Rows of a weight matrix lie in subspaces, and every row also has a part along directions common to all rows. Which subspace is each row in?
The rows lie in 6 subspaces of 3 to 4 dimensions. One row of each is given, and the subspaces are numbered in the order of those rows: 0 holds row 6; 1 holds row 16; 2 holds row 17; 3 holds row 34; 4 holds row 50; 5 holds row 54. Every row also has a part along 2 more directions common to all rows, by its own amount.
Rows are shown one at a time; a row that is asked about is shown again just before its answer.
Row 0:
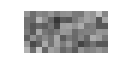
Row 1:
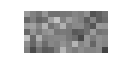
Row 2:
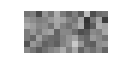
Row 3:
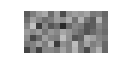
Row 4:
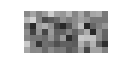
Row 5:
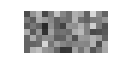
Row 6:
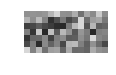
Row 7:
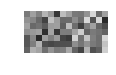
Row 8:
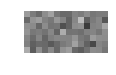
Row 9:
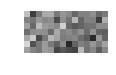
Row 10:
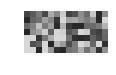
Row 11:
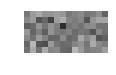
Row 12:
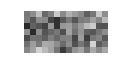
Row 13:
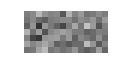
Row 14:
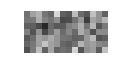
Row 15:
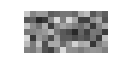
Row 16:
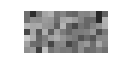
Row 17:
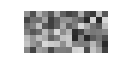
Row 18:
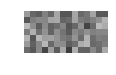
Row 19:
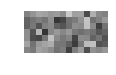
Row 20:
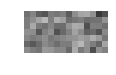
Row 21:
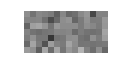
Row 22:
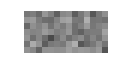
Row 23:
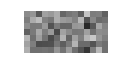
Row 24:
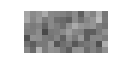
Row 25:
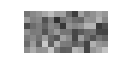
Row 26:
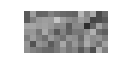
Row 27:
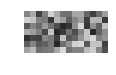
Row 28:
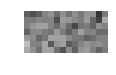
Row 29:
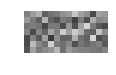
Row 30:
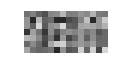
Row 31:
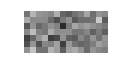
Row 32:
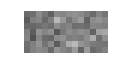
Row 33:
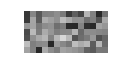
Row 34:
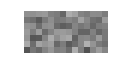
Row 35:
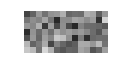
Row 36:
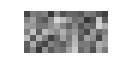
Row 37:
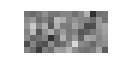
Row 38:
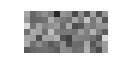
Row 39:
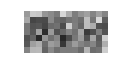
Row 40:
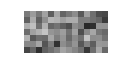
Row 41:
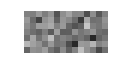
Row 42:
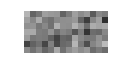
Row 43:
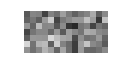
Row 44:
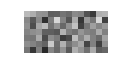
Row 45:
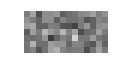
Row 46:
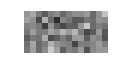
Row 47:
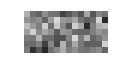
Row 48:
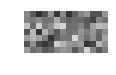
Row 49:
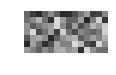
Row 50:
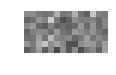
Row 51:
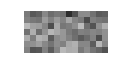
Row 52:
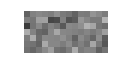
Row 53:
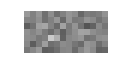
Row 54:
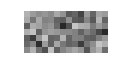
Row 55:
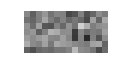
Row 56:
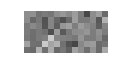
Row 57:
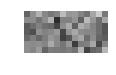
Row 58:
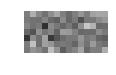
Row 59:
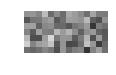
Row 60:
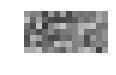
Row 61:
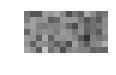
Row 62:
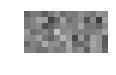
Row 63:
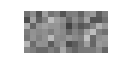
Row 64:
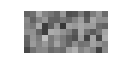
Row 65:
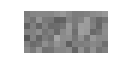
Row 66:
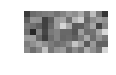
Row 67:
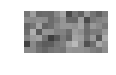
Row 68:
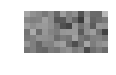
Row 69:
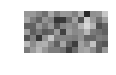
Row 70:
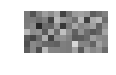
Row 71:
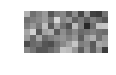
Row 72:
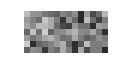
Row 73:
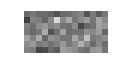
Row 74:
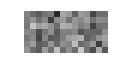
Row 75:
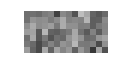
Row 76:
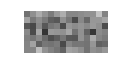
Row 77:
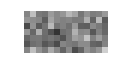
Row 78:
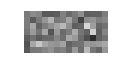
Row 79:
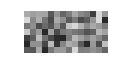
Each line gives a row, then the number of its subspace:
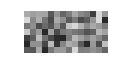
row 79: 1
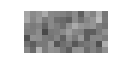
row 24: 1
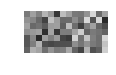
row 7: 2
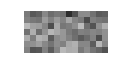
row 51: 2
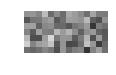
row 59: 3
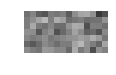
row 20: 4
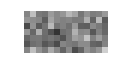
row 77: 2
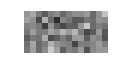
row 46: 5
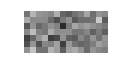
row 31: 5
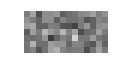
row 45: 5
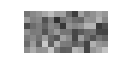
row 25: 5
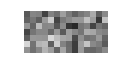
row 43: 1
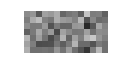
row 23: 0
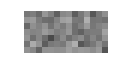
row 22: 4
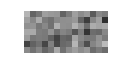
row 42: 1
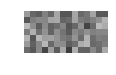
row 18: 4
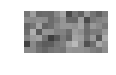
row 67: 3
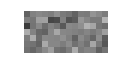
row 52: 2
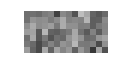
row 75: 4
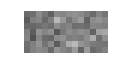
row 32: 5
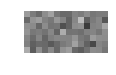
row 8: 0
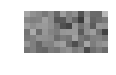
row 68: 5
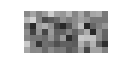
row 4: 0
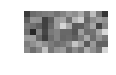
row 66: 5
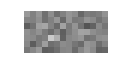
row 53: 5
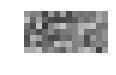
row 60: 3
